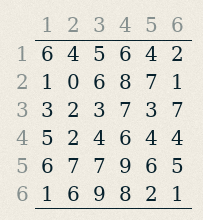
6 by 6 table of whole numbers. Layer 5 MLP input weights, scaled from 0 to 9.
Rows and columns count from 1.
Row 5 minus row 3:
3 5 4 2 3 -2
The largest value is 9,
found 2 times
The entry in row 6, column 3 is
9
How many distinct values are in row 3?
3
